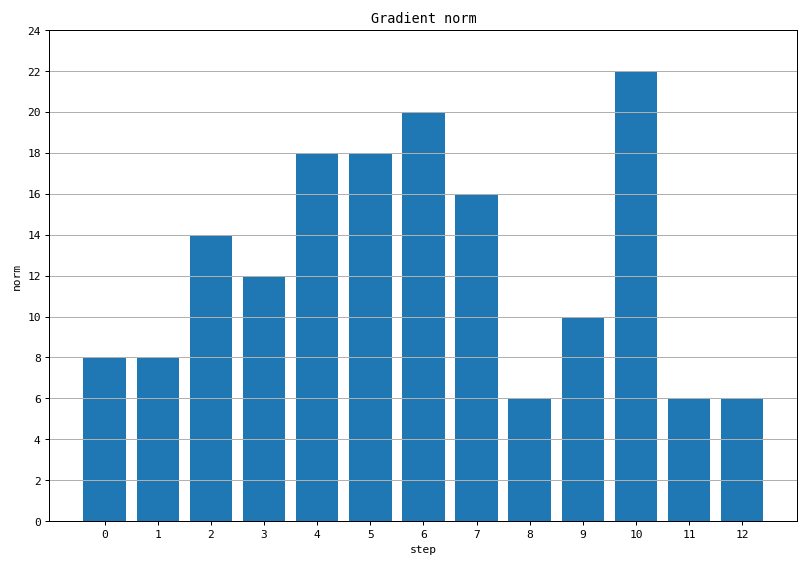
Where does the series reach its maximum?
10
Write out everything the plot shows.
Title: Gradient norm
x-axis: step, ticks 0 1 2 3 4 5 6 7 8 9 10 11 12
y-axis: norm, ticks 0 2 4 6 8 10 12 14 16 18 20 22 24
Values:
8 8 14 12 18 18 20 16 6 10 22 6 6
